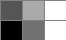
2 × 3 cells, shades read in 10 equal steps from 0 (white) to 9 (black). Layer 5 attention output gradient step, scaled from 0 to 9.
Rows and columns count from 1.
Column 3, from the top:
0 0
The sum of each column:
15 8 0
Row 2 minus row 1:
3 2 0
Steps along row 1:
down down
